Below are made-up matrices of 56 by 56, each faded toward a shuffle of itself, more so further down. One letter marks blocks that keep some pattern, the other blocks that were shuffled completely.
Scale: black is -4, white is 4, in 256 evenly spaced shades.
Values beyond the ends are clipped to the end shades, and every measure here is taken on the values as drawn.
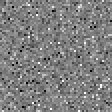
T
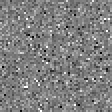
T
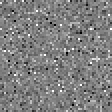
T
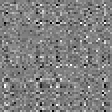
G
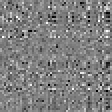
G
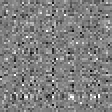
G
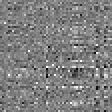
G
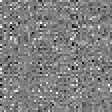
G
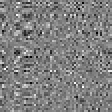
G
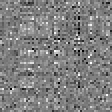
G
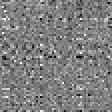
G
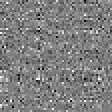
G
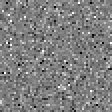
T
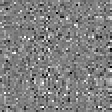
G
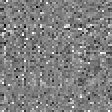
G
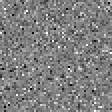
T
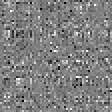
G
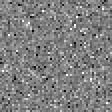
T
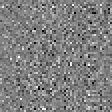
G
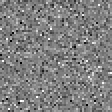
T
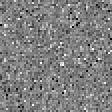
T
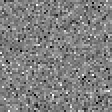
T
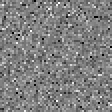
T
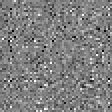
G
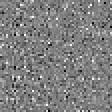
G
